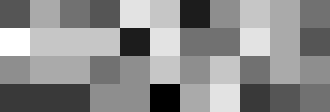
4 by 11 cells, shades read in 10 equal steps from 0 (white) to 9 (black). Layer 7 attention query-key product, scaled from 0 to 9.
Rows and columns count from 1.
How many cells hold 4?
7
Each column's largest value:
7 7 7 6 8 9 8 5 7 6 6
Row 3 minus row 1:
-2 0 -2 -1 3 0 -4 -2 3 0 -1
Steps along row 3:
down same up down down up down up down up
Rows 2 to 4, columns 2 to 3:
2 2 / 3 3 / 7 7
